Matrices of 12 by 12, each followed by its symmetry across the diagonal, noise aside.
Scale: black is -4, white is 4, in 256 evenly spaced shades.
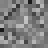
symmetric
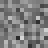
antisymmetric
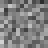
antisymmetric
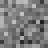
symmetric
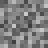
symmetric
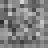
antisymmetric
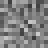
antisymmetric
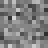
antisymmetric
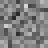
symmetric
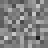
symmetric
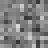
antisymmetric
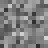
antisymmetric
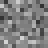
antisymmetric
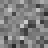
symmetric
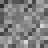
symmetric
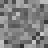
symmetric
